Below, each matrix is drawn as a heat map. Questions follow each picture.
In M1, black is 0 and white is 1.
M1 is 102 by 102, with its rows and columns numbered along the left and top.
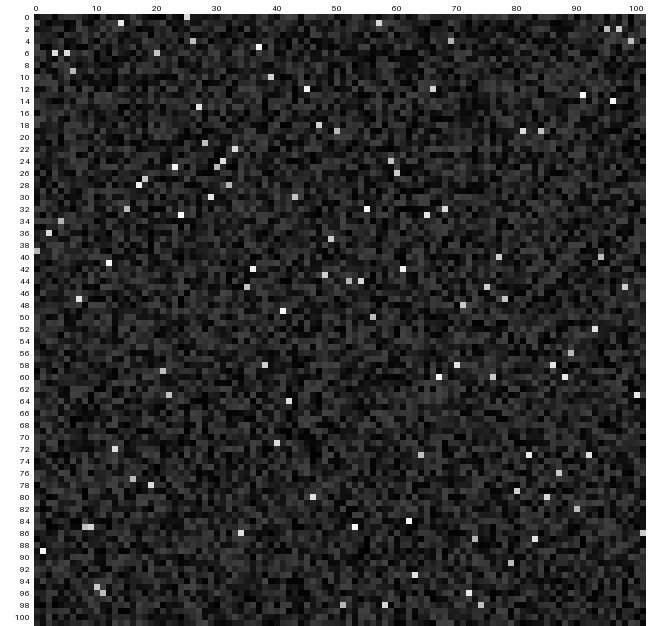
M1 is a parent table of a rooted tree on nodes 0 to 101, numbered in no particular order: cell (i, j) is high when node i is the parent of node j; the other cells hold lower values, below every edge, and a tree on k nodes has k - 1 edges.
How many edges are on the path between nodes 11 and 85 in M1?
7
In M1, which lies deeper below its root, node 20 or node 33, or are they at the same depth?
node 20
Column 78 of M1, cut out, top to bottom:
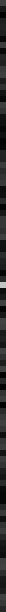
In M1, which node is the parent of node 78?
47
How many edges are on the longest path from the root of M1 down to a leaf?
62
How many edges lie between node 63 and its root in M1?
3
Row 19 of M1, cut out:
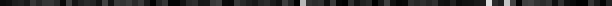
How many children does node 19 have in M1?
3
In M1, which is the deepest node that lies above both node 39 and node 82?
73
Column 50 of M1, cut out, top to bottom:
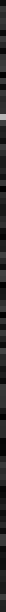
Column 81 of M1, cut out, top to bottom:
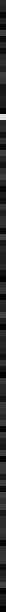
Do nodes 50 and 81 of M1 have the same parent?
yes
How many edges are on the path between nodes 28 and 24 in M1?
3
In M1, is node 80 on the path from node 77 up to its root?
yes
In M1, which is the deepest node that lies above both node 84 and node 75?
19
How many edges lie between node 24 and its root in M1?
6
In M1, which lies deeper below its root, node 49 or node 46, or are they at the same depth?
node 49
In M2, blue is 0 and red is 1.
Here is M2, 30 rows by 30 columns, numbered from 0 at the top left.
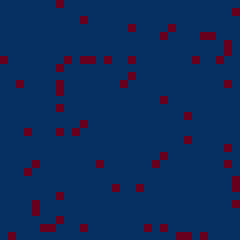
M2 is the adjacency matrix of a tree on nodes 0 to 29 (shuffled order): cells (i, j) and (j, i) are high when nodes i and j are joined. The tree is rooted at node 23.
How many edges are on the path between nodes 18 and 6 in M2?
2
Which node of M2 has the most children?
7
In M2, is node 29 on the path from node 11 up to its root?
yes
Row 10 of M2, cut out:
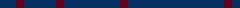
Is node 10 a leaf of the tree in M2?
no
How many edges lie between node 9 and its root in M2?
9
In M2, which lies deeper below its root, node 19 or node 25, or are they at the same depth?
node 19
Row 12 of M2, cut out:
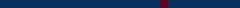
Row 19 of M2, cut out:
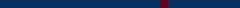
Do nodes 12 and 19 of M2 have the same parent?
yes
